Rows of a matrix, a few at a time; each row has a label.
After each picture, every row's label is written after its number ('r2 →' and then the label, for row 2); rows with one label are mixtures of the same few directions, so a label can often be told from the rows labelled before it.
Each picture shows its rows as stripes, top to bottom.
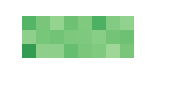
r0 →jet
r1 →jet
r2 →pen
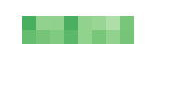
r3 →pen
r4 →pen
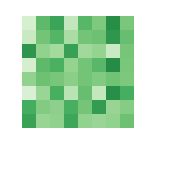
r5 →pen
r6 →pen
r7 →pen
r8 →pen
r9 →pen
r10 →jet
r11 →jet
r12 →pen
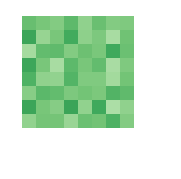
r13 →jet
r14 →pen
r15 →pen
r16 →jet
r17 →pen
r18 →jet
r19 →jet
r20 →pen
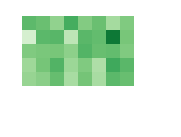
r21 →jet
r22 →pen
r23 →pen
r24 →jet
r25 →jet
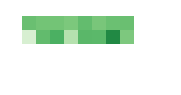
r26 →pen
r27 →pen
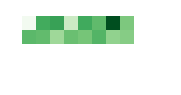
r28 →pen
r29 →jet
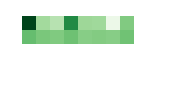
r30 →pen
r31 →pen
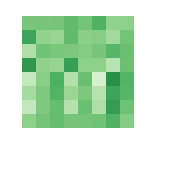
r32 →jet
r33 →pen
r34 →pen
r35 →pen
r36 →jet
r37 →jet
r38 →jet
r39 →pen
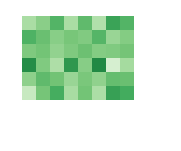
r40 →jet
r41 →jet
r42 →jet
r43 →jet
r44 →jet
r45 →jet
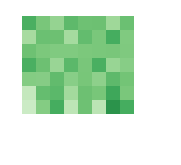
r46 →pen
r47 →pen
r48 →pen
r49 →jet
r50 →jet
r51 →pen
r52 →jet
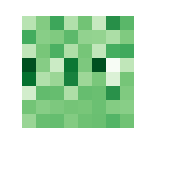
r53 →jet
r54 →pen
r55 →jet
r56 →jet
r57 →pen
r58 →pen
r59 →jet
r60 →pen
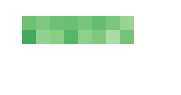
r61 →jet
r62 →pen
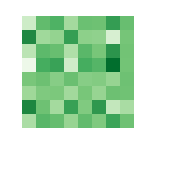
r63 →pen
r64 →pen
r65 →pen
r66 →pen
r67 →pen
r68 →jet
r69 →jet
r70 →pen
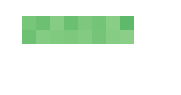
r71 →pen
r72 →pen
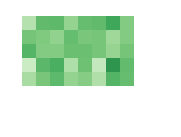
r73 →pen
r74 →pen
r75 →pen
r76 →jet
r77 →jet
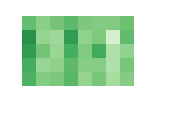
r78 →pen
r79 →pen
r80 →jet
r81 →pen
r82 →pen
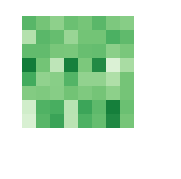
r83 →jet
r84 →pen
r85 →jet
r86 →jet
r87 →pen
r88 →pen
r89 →pen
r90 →pen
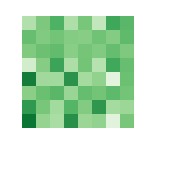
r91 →jet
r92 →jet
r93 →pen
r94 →jet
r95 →pen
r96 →pen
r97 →jet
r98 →pen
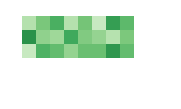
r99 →jet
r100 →pen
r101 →pen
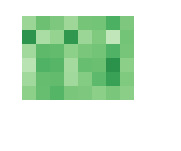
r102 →pen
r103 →pen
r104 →pen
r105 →pen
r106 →pen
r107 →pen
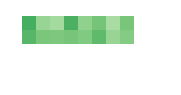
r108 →pen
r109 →jet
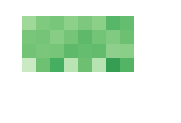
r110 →jet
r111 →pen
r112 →jet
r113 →jet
